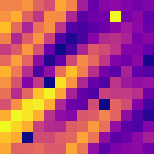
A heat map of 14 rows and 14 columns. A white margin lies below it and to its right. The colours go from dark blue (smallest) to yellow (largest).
Odd rows or columns: none. Grain: diagonal, up to the right. Lone odd cells: 4, 1 higher and 3 lower than their neighbours. Slope: up to the left.
